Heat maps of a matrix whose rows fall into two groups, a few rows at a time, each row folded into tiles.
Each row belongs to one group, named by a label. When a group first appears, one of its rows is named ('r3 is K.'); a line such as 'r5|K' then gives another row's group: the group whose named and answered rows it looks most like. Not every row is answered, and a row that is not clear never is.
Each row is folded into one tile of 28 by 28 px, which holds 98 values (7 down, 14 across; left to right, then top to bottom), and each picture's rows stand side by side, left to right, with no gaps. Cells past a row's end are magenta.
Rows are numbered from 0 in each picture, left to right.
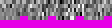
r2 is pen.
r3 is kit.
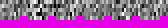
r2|kit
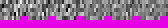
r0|kit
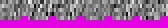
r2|kit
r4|kit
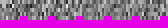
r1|kit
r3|kit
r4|kit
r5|pen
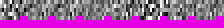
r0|pen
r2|kit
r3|pen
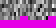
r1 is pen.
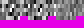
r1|pen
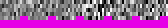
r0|kit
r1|pen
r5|pen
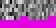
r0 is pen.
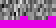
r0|kit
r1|pen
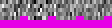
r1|pen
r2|kit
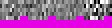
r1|kit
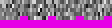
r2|pen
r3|kit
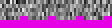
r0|pen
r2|kit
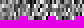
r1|pen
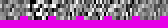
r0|pen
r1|pen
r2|kit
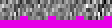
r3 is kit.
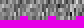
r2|kit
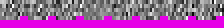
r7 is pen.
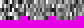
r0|pen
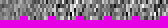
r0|kit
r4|kit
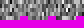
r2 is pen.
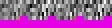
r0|kit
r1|kit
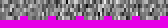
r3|kit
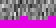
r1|kit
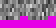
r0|pen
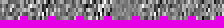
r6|kit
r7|pen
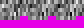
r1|kit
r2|kit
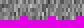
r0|kit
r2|pen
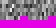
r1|kit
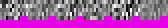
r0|pen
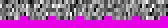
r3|pen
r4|kit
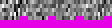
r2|pen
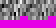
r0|kit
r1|kit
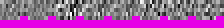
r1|pen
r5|pen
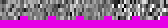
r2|kit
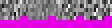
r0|kit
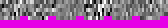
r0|kit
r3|kit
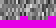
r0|pen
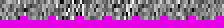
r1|kit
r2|pen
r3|pen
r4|kit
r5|kit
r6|pen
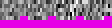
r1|pen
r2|kit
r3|pen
